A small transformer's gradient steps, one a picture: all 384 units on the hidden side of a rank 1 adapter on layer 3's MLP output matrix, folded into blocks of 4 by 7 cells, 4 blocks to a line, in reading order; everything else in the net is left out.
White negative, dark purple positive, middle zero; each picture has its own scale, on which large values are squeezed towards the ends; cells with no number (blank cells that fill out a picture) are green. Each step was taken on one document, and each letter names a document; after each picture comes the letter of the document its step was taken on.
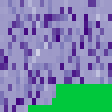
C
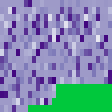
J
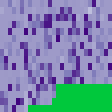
C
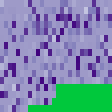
J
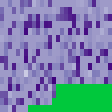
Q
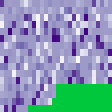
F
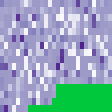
F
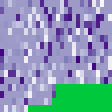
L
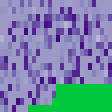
C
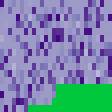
L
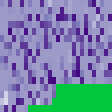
C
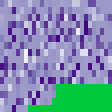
C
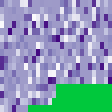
F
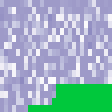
J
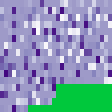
J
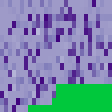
C
